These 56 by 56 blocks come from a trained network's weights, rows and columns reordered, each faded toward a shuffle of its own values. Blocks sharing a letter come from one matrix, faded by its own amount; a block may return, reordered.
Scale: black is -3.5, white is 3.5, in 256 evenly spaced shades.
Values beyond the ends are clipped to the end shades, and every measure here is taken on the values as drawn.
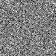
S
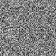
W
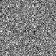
W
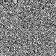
S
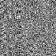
W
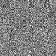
W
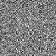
W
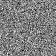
S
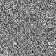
W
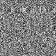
W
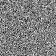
S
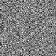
W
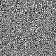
W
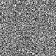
W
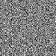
W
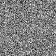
S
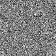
S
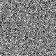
S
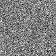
S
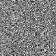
W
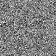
S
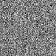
W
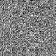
W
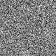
S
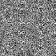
W
